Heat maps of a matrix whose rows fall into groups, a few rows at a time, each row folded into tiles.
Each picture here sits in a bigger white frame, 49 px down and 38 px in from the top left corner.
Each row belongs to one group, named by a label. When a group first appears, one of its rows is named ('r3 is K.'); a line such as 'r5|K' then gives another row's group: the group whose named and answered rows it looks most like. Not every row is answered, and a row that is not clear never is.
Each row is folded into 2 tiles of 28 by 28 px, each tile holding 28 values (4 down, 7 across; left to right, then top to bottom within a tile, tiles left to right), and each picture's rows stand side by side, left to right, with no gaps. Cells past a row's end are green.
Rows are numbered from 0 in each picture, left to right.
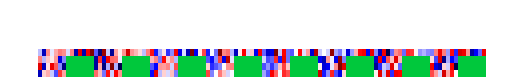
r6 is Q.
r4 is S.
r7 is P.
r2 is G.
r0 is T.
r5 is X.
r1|Q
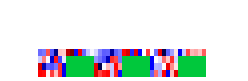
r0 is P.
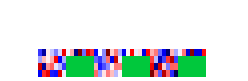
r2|G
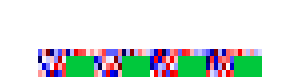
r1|X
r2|Q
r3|Q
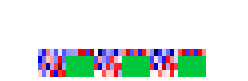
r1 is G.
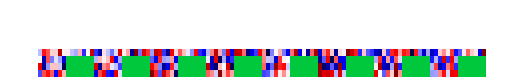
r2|P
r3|P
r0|T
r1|T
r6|Q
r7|S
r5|P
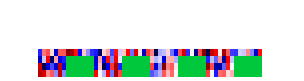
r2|G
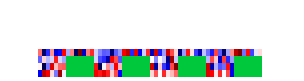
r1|G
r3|P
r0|G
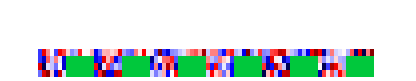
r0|T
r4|T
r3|T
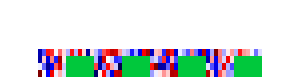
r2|S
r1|T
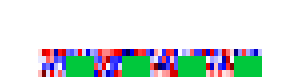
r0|P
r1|T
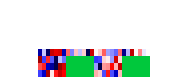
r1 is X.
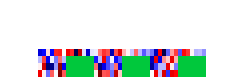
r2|Q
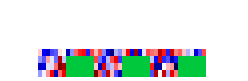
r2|P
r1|G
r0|X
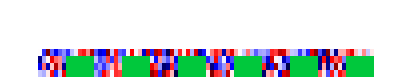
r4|T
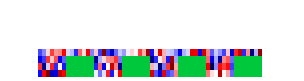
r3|G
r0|T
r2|X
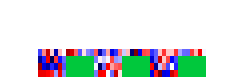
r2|T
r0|P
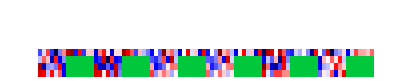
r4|S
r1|P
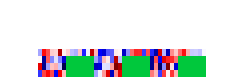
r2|Q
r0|T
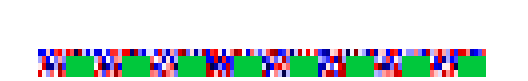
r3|P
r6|S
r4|X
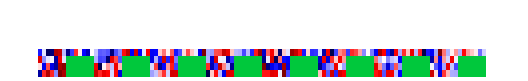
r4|P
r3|T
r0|S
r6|P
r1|G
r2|S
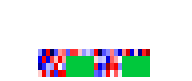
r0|Q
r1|G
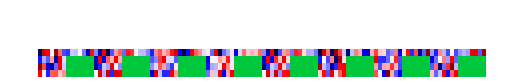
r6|G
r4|Q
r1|Q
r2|T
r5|S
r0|S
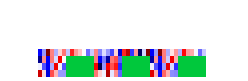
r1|G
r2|Q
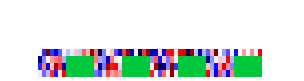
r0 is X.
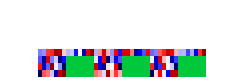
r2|T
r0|T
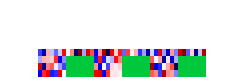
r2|P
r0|T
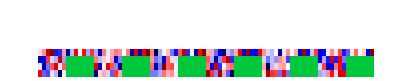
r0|X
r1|T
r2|G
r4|G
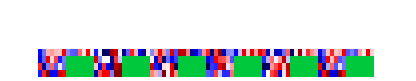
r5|T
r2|P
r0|T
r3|X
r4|X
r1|S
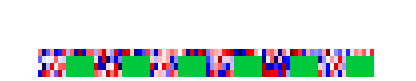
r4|P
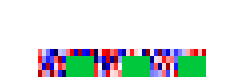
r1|S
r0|G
